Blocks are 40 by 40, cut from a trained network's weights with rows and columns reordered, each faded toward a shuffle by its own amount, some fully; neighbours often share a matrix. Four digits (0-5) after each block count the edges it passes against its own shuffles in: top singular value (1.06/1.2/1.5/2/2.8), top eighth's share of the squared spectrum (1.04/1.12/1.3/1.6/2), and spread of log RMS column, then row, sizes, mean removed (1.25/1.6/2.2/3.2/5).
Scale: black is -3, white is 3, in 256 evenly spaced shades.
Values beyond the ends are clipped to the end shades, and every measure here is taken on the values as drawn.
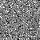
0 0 0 0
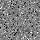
0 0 0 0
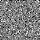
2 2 1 1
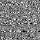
2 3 0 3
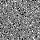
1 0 0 0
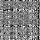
3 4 1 3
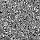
0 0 0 0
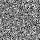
0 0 0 0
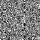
3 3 1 0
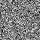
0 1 0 0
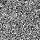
1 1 0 0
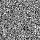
1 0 0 0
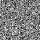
2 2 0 0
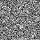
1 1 0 0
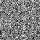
2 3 1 0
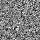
2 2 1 0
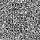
3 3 1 0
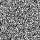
0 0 0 0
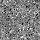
0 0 0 0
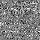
2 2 0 2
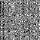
3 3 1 2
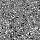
1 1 0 1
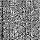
3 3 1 2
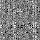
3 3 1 2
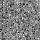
1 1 0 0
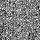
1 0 0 0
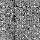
2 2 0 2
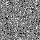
0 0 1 0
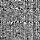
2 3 0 2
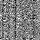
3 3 1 2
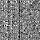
3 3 1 2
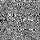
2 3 0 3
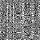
3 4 1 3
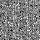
2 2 0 1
